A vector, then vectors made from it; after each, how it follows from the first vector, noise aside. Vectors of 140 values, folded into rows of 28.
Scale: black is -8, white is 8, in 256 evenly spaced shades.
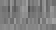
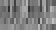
scaled up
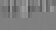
partly zeroed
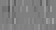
partly zeroed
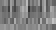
scaled up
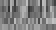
scaled up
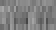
reversed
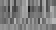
scaled up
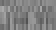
reversed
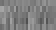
reversed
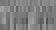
reversed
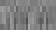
reversed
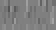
partly zeroed
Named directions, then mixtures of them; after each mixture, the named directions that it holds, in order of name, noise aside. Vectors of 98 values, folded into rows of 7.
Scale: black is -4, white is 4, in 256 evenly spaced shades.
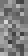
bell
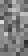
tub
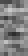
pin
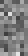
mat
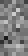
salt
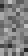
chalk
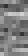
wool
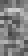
chalk, pin, tub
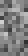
tub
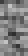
bell, pin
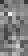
mat, salt, wool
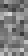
chalk, tub, wool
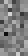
mat, tub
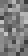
tub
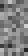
chalk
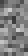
chalk, mat, pin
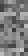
chalk, wool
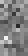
salt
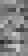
pin, salt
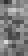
pin, tub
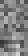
mat, pin, salt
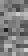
chalk, wool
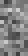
mat, pin, tub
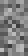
bell, chalk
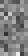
mat
